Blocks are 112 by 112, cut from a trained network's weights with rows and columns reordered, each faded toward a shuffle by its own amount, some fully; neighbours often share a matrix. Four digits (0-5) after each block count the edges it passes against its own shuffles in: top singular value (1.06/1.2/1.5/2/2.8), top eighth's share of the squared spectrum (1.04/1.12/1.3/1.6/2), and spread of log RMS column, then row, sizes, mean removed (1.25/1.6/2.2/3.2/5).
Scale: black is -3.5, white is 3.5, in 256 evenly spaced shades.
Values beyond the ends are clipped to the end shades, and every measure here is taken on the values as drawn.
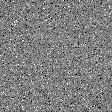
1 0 0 0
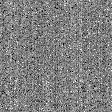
3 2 0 1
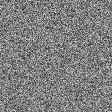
0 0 0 0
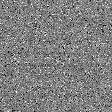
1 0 0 0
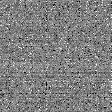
3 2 2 0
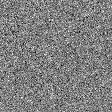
0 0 0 0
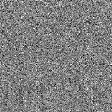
3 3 2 2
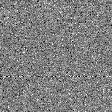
2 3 1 1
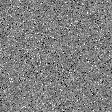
0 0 0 0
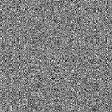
4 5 3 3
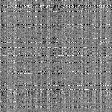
4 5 1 4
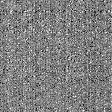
3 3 0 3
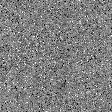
0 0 0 0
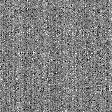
3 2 0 2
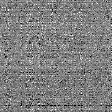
4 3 3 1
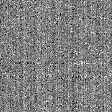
3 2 0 2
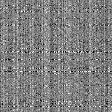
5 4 1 4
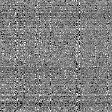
4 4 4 1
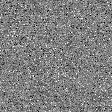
1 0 0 0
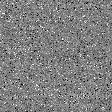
1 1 0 0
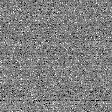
3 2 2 1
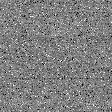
1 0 0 0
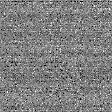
3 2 2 1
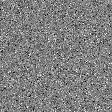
0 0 0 0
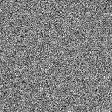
3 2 0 0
